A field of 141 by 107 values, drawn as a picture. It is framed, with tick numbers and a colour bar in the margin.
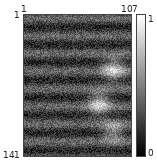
There are three bumps. Horizontal stripes repeat 8 times down the table. The ninth with the highest average is the middle right. Overall the values sit about 30% of the way up the scale.
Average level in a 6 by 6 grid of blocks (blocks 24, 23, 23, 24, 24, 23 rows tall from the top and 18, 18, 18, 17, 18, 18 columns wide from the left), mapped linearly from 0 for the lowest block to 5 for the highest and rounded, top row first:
111111 / 000011 / 000034 / 111351 / 000132 / 000011
